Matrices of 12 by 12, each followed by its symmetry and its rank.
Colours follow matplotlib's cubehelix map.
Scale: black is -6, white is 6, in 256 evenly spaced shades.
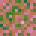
symmetric, full rank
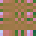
neither, rank one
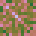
symmetric, full rank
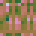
neither, rank two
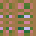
neither, rank one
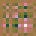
symmetric, rank one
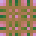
symmetric, rank one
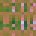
neither, rank two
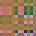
neither, rank one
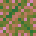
symmetric, full rank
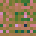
neither, rank two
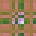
symmetric, rank one
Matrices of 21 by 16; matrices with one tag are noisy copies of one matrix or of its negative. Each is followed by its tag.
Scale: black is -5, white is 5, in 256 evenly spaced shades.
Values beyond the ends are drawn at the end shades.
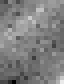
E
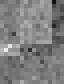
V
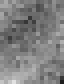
E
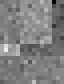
V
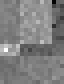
V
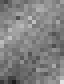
E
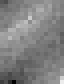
E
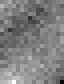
E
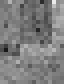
V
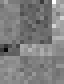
V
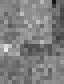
V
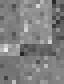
V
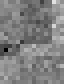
V
